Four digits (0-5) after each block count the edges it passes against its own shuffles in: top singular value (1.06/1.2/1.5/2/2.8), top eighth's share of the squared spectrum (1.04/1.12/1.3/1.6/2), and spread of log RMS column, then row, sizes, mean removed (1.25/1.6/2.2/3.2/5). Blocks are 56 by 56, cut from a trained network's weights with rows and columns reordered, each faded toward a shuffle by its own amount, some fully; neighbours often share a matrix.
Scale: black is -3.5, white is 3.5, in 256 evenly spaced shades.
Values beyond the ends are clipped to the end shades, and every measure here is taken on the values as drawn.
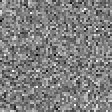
3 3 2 1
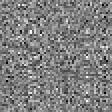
4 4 2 2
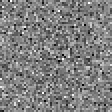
1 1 0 0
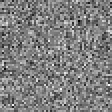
3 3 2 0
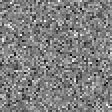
0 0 0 0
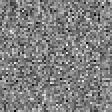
3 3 1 1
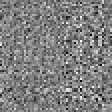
3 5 3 2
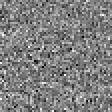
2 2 0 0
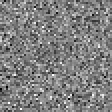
0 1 0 0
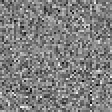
3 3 1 0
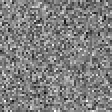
0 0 0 0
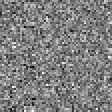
2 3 1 0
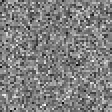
0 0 0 0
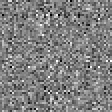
3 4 2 2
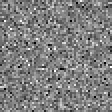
0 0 0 0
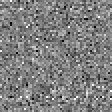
2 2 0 1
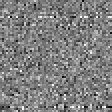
3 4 1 2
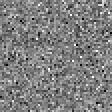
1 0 0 0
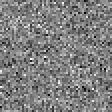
0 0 0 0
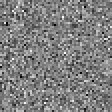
2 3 1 0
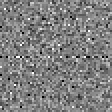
3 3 1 2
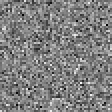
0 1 0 0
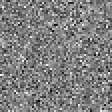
0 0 0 0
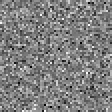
1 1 0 0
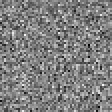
3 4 2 1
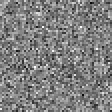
0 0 0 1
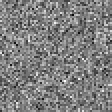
0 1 0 0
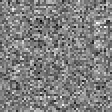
3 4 2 0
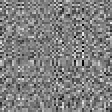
4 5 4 1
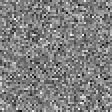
0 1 0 0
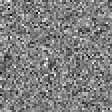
2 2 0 0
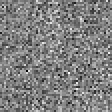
3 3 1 0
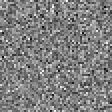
2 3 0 0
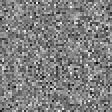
3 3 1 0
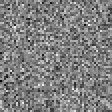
3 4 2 0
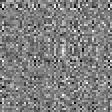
4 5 2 3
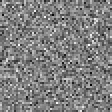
1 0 0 0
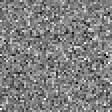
1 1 0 0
